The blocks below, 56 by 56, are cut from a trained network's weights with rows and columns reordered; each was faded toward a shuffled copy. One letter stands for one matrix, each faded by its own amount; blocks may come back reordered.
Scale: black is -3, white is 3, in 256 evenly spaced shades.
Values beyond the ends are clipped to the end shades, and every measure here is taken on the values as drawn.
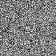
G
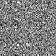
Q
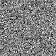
G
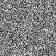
G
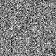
Q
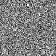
Q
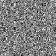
Q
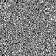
Q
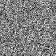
G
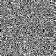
Q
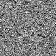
G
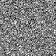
Q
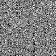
Q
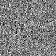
G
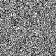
G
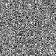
Q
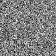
G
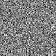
Q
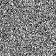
G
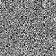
Q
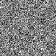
Q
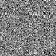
Q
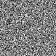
G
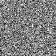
G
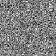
Q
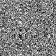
Q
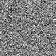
Q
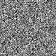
G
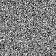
G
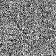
G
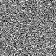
G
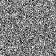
G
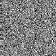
Q
